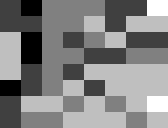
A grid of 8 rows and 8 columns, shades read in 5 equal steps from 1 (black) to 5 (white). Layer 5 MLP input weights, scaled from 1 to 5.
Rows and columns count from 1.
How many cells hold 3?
18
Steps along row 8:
up same up same same down up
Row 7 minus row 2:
0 2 1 0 0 1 0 1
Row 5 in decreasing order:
4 4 4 4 4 3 2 2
